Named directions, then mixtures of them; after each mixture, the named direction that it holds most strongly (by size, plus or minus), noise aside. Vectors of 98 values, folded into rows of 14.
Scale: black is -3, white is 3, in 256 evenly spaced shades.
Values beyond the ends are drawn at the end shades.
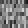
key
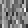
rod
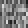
key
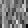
rod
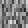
rod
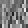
rod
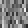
rod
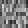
key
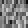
key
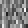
rod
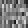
key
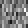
rod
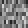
key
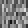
rod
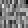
key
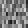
rod
